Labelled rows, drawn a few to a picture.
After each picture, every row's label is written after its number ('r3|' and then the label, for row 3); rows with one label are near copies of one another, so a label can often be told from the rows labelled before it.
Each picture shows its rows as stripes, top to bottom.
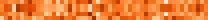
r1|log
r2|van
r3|van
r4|log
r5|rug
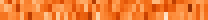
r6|rug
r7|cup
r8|cup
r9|log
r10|log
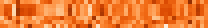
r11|cup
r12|van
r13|van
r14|van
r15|rug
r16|cup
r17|log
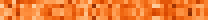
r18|van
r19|rug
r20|cup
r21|cup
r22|rug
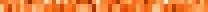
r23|log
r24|rug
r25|rug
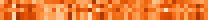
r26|rug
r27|van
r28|log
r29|van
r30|van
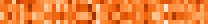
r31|van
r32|log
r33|log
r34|rug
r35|rug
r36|log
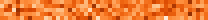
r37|cup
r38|rug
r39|van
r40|cup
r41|log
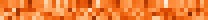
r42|log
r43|log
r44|van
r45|cup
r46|rug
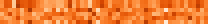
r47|van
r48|van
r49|log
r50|rug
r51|cup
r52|log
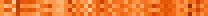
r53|van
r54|cup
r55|van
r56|cup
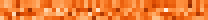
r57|cup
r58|cup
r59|log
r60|van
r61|rug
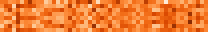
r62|log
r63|van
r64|rug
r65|cup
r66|van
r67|cup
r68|rug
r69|van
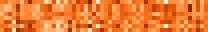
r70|log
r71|cup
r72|cup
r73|rug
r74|cup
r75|van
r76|log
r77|van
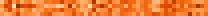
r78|rug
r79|van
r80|rug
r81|cup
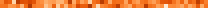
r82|van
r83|log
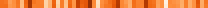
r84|log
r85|log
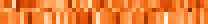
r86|van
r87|van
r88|cup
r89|log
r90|log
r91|log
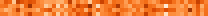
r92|van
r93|log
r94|cup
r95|log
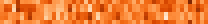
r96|cup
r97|van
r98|van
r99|log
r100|log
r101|cup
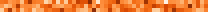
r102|log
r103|cup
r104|rug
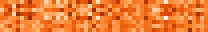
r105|log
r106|van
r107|rug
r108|van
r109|log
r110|cup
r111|rug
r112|cup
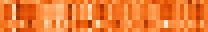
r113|cup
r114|van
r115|van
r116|van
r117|van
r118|log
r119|log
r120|van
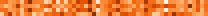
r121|log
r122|cup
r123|log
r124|rug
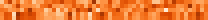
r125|rug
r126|cup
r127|log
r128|van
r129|van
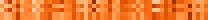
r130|rug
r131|cup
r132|rug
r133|cup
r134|cup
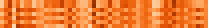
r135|rug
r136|rug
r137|van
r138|rug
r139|van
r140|rug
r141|van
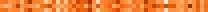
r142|log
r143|cup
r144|log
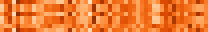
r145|van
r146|rug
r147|rug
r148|van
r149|rug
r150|rug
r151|cup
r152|van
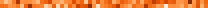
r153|cup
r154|log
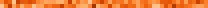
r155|van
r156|rug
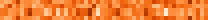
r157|cup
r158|rug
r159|log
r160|log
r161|cup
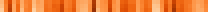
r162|rug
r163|rug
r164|rug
